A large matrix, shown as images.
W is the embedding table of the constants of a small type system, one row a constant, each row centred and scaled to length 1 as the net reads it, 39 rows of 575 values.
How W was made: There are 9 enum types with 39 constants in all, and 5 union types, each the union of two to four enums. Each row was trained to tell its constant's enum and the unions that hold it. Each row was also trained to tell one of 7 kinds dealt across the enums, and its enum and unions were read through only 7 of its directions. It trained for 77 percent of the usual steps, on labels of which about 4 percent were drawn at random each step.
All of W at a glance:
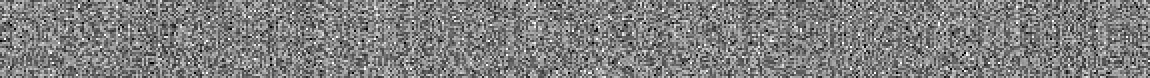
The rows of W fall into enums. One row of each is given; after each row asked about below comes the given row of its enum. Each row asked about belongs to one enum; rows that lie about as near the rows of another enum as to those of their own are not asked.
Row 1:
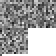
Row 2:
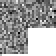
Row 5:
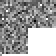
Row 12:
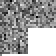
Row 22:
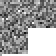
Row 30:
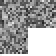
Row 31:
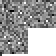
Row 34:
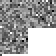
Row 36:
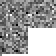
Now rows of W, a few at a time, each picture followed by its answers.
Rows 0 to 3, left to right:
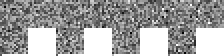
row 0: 36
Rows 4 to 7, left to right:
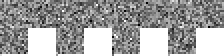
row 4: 34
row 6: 31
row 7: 34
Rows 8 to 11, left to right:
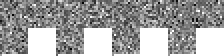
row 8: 12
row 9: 30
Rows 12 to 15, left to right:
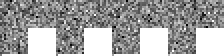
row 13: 36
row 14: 5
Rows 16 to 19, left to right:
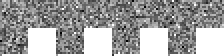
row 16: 34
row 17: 12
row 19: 36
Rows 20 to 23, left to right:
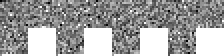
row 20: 5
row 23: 36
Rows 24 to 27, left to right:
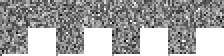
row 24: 30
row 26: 12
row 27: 2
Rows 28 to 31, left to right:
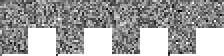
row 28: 5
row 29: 30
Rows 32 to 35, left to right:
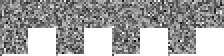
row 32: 30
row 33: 12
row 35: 2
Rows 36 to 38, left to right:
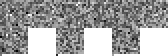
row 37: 1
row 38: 5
